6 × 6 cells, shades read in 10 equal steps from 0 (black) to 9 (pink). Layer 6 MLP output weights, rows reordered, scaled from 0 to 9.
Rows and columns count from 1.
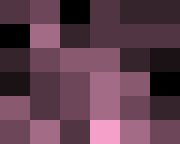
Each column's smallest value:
0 3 0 3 2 0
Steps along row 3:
up up same down down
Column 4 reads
3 3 5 6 6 9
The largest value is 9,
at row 6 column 4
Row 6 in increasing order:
3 4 4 6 6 9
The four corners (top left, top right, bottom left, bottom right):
3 2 4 4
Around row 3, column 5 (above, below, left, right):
3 5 5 1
